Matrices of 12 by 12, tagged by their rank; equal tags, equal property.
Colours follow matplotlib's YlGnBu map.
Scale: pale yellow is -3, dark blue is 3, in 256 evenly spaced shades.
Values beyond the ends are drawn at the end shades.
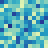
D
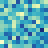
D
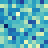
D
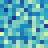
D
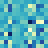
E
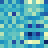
E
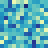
D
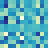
E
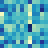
E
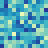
D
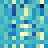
E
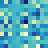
E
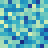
D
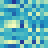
E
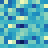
E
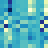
E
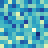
D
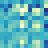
E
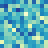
D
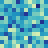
D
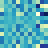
E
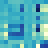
E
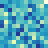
D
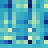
E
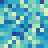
D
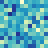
D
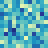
D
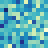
D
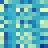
E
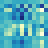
E
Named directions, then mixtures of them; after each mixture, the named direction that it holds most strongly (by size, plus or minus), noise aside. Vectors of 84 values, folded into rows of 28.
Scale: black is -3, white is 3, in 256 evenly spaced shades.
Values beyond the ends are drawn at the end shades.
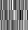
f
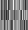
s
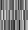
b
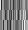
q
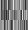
s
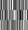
f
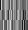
q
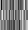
b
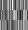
f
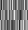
f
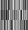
s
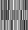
s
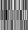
s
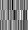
f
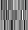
s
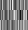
f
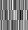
f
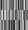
b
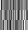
q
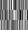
f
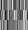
f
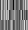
s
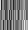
q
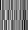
q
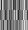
q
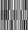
s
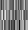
b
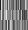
s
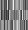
s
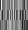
q
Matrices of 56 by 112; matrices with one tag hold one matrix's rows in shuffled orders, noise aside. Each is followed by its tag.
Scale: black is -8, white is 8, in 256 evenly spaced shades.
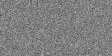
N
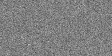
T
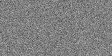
N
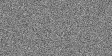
T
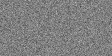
T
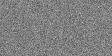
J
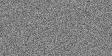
T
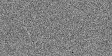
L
